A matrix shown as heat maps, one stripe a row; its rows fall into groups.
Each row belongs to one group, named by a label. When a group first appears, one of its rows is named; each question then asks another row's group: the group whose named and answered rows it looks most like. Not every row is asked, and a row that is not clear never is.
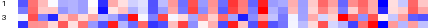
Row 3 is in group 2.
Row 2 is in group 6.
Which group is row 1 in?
6
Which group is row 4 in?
6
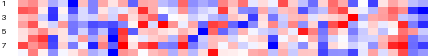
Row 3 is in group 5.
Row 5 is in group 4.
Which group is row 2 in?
5
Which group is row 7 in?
5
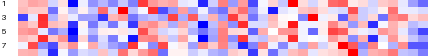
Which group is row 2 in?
5
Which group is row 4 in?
4
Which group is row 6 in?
4
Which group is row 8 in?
5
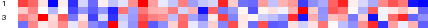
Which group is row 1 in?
5
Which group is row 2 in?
4
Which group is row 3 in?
4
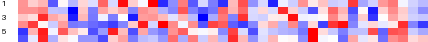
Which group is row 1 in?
5
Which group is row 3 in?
4
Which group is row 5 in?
6
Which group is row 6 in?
6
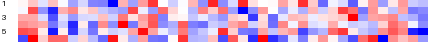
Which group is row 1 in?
4
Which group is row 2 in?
2
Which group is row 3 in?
5
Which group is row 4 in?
5
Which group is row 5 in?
5
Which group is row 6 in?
6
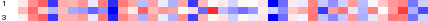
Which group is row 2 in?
4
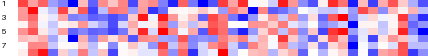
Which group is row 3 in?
4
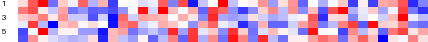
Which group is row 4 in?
2
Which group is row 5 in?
6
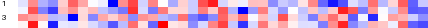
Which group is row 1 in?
2
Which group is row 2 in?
2
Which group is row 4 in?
2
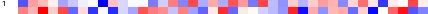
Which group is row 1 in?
6
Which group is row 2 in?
4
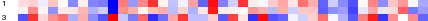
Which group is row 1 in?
4
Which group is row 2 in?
2
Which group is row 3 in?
6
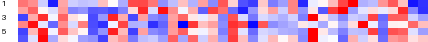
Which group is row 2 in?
4
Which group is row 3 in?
6
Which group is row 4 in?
6
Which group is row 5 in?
6
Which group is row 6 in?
6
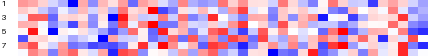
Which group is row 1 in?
5
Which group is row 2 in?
5
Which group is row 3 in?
2
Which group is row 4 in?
5
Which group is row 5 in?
2
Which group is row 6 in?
6
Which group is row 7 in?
4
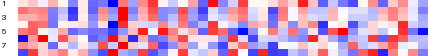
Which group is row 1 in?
4
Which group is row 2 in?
5
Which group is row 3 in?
5
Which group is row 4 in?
2
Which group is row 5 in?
4
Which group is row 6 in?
6
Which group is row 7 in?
5
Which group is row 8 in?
6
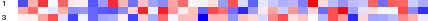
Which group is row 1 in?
6
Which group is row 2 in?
4
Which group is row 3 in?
4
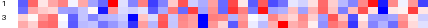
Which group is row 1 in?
6
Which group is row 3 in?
4
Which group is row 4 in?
4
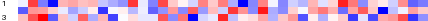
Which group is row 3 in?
2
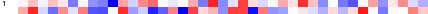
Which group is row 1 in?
4
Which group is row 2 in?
6
